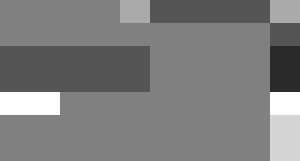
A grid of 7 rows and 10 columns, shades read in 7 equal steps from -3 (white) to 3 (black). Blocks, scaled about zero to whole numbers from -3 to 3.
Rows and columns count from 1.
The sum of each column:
-1 -1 2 2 1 1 1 1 1 -3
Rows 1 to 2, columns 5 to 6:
-1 1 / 0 0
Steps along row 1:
same same same down up same same same down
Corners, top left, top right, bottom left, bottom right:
0 -1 0 -2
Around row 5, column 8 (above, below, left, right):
0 0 0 0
